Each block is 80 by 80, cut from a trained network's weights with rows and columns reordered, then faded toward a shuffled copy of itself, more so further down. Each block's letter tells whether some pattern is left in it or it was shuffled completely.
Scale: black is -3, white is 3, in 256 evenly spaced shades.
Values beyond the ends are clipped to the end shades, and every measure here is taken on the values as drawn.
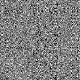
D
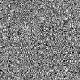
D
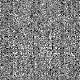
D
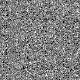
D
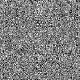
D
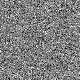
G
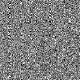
D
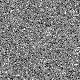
G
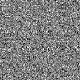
D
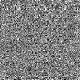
D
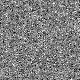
G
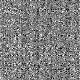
D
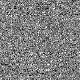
D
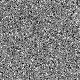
G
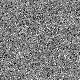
G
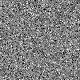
G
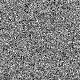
G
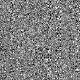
D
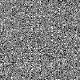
D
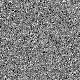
G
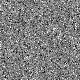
G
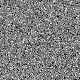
G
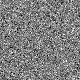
G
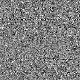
D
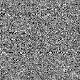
D
